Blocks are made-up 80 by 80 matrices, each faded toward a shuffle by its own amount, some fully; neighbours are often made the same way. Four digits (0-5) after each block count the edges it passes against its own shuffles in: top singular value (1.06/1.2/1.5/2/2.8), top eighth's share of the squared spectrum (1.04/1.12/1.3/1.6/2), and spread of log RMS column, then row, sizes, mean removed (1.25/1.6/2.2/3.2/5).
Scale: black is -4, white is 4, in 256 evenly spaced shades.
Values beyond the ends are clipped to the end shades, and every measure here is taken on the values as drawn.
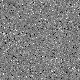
1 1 0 0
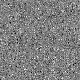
3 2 1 0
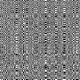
5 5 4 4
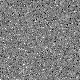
0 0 0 0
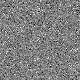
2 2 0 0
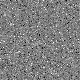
0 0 0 0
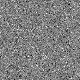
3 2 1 0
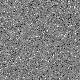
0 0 0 0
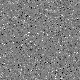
1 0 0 0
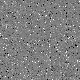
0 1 0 0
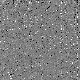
2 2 1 1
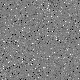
0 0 0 0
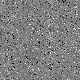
1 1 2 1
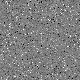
0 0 0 0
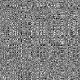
4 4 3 2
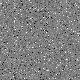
2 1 0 0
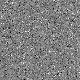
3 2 0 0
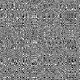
4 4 2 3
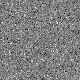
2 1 0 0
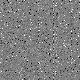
3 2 1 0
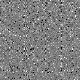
4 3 2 1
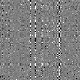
5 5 3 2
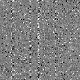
4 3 2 1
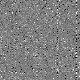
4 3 2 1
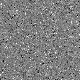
2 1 0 0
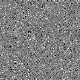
3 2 1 0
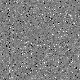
2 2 1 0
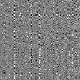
4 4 3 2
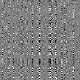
5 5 4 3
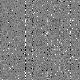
4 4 2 1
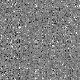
3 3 2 1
